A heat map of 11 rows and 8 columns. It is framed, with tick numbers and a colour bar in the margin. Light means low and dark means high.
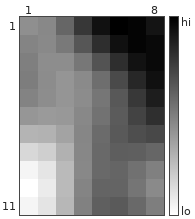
Values change most from cell to cell in the top middle. No lone cell stands out from its neighbours. The ninth with the highest average is the top right. Values rise toward the top right.
